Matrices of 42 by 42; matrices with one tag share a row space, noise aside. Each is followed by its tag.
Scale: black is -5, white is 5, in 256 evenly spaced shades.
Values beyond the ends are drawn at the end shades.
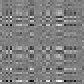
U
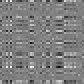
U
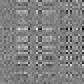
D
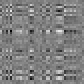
U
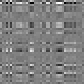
U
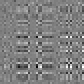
D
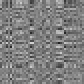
U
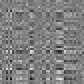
U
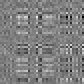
D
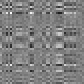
U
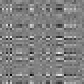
U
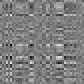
U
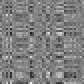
U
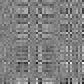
D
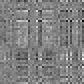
D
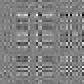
D
